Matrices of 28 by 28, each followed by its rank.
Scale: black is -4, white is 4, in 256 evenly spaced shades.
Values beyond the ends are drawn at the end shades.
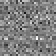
five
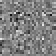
five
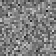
full rank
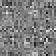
five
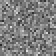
full rank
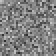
full rank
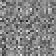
five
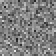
full rank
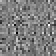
five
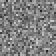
full rank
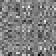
five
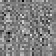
five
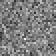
full rank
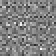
five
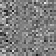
five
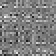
five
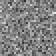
full rank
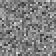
full rank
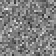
full rank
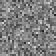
full rank
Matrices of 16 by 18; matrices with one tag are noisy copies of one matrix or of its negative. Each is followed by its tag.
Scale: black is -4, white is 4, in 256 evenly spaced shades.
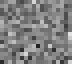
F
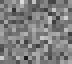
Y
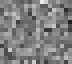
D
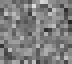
D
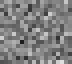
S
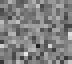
F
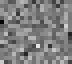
F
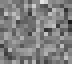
D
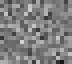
S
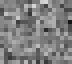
D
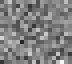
S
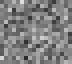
Y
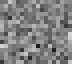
F
